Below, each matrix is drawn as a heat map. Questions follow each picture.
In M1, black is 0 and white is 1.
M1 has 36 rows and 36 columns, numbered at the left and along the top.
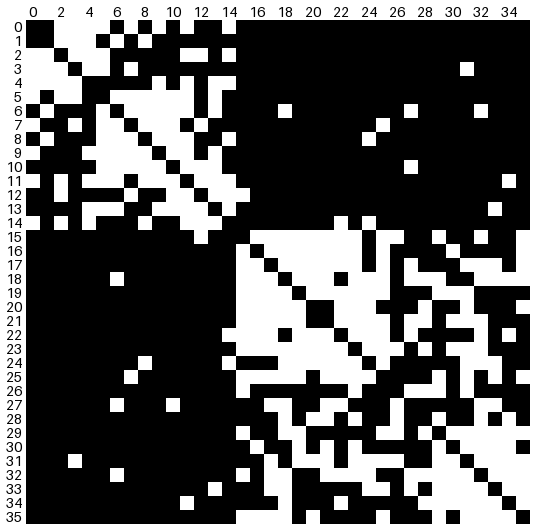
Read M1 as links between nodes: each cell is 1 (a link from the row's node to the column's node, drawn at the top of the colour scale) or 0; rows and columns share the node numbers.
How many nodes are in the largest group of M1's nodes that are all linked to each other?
8
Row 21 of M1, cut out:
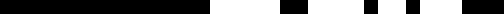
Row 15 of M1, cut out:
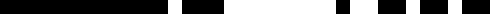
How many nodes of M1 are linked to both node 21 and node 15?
8
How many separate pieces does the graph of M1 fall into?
1
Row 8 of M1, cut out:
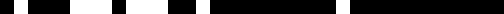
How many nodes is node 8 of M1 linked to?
9
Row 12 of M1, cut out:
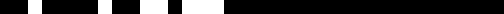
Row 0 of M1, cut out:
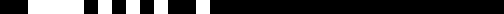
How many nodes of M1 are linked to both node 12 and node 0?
4
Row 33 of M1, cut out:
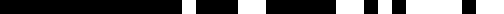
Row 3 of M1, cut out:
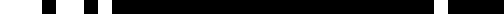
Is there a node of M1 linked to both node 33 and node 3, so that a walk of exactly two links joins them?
yes
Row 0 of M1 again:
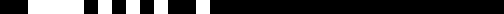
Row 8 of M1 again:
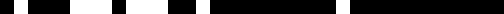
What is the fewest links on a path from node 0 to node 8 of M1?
2
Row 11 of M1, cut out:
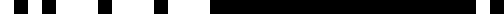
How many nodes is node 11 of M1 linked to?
12
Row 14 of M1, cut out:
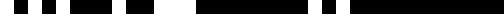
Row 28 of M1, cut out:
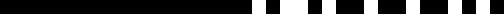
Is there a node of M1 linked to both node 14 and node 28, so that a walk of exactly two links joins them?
no
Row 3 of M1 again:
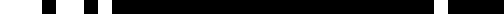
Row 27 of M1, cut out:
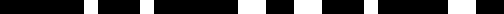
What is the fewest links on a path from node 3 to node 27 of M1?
3
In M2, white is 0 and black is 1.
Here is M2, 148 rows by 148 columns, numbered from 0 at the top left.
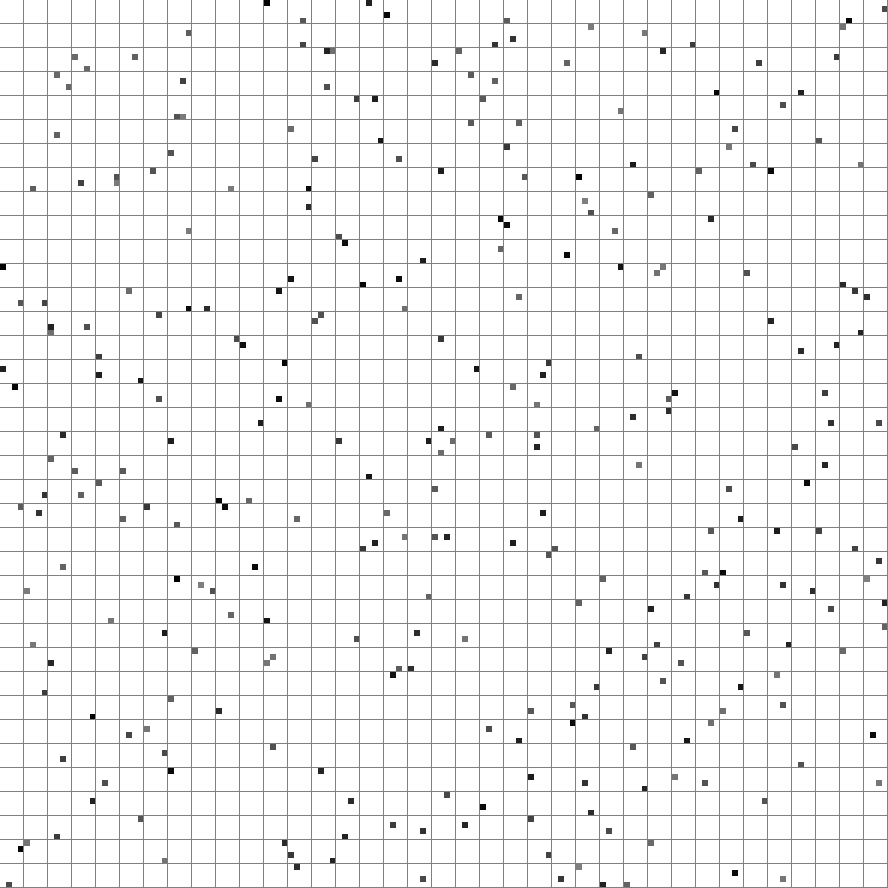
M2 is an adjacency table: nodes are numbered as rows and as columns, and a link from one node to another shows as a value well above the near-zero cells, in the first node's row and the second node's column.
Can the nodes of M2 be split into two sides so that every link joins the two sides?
yes
